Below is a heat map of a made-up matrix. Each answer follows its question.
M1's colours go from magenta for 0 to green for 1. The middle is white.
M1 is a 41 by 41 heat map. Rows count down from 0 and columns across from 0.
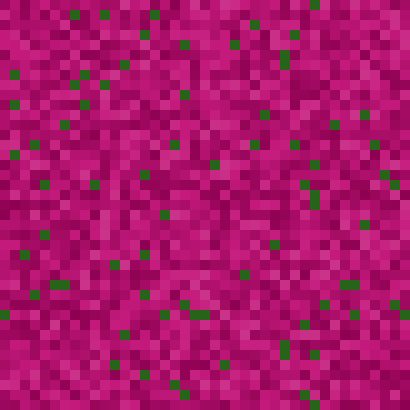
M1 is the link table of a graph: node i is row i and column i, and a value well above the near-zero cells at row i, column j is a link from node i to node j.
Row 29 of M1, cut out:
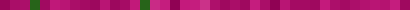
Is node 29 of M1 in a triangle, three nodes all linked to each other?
yes
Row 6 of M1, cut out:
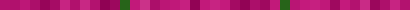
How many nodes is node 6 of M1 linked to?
2
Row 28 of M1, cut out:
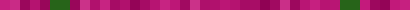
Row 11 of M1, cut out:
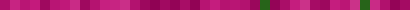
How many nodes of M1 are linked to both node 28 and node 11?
0
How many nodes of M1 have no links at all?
1
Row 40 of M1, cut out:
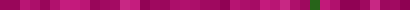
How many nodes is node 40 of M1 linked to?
1
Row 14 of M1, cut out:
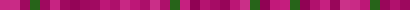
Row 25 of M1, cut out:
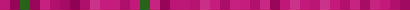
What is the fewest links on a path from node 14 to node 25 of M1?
1
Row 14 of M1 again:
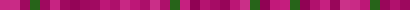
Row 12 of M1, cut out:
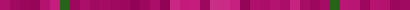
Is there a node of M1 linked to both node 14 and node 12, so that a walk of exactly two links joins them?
no
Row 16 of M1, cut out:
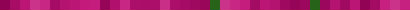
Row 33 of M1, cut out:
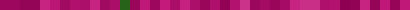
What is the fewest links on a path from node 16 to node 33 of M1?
6
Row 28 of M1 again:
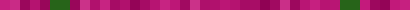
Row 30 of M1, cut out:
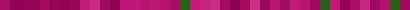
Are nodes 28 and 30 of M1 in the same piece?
no
